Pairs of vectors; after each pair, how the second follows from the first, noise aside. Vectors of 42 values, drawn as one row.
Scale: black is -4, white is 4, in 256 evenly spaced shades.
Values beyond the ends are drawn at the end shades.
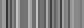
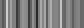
negated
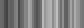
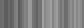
shrunk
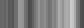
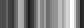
scaled up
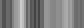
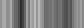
negated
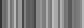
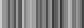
negated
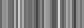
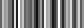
scaled up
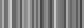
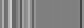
partly zeroed
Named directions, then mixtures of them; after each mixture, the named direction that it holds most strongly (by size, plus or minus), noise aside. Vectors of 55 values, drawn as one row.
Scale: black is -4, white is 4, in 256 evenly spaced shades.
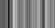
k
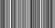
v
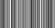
v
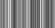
v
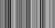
v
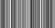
v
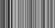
k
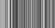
k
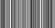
v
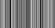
v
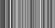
v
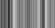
k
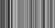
k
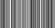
v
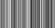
v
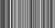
v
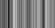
k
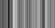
k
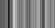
k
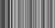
k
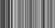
k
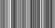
v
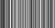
v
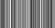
v
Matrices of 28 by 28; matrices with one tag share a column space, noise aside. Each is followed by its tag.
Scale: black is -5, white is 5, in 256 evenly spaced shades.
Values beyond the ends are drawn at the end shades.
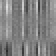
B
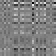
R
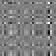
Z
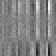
B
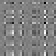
Z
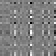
Z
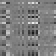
Z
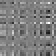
Z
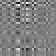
R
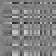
Z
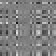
Z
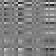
R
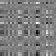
Z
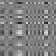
Z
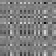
Z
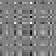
Z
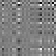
R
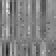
B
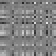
Z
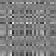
Z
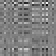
R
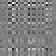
R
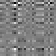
R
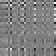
R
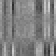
B
